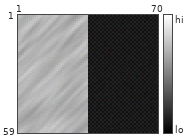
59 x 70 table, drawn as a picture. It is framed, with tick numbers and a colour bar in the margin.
The table splits into one row of 2 panels. Panel 1,1: high, slanting up to the right, faint in contrast. Panel 1,2: very low, checkered, faint in contrast.
